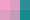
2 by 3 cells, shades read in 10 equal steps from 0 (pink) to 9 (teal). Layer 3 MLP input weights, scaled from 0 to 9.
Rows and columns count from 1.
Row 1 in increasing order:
0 1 8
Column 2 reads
1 2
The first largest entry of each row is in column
3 3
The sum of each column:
1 3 17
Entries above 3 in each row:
1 1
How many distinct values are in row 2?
3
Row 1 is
0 1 8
